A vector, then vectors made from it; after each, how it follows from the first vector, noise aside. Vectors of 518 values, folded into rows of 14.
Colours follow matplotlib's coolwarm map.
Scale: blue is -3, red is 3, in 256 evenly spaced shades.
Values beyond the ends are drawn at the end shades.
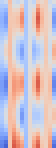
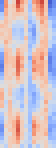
reversed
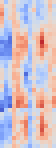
wrapped around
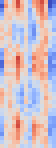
reversed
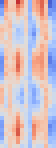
reversed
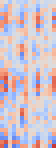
sign-scrambled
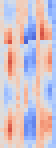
wrapped around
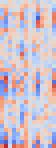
sign-scrambled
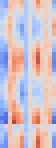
wrapped around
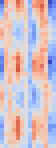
reversed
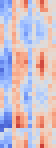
wrapped around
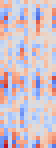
sign-scrambled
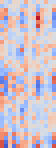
sign-scrambled
